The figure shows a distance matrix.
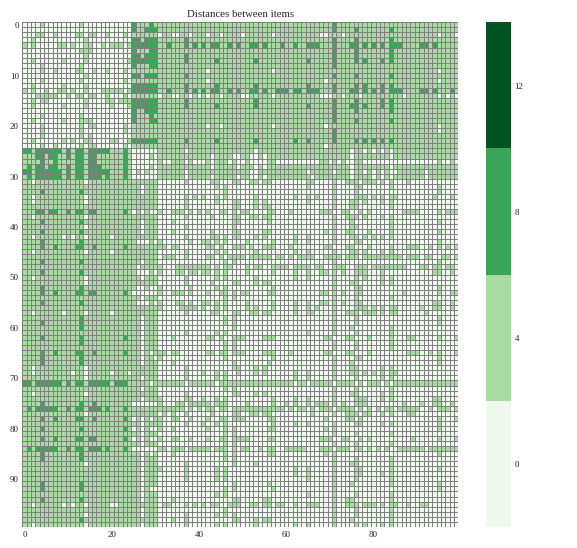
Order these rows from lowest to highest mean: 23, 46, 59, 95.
59, 95, 46, 23
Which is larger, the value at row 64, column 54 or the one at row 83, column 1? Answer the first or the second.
the second
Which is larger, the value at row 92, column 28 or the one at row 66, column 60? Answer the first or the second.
the first
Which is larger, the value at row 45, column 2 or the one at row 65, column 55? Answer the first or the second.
the second
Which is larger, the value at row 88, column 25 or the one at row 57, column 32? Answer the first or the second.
the first
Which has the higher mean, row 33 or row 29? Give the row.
29
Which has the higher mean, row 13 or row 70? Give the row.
13
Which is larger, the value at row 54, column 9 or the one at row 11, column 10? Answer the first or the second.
the first
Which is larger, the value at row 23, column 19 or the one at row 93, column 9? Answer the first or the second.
the second
